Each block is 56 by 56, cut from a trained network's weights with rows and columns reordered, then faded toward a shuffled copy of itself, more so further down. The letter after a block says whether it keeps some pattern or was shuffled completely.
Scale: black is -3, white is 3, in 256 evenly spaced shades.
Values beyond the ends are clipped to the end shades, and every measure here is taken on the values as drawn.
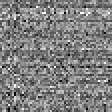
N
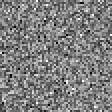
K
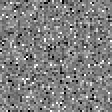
K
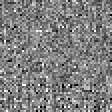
N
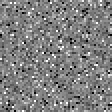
K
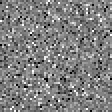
K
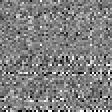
N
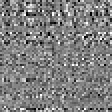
N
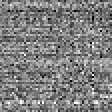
N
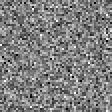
K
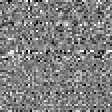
N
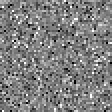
K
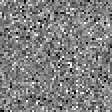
K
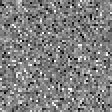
K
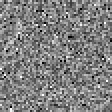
K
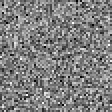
K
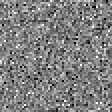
K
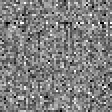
N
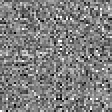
N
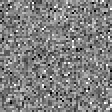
K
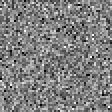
K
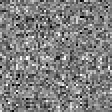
N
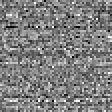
N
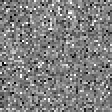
K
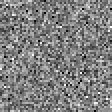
K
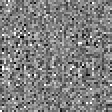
N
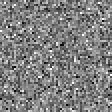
K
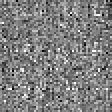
N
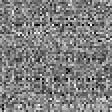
N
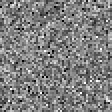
K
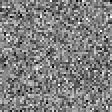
K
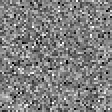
K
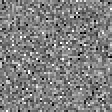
K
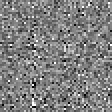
N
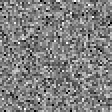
K
